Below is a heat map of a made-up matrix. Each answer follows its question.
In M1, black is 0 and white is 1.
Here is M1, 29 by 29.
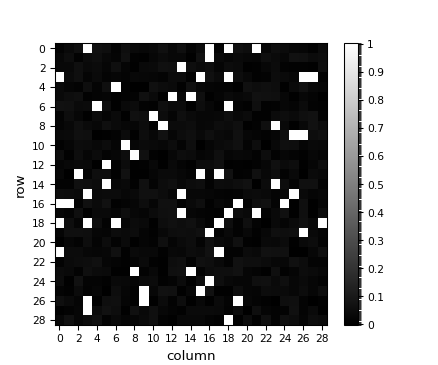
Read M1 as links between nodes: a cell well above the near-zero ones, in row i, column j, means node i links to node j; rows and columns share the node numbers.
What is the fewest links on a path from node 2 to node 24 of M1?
6
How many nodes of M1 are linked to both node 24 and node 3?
0
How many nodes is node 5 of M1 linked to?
2
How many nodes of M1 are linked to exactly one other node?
10
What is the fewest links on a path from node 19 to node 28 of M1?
4
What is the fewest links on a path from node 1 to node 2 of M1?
6
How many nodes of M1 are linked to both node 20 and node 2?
0
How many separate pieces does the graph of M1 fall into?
5
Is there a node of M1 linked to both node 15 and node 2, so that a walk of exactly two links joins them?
yes
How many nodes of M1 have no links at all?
2
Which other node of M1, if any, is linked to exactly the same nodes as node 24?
node 1
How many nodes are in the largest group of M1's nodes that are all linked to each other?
3
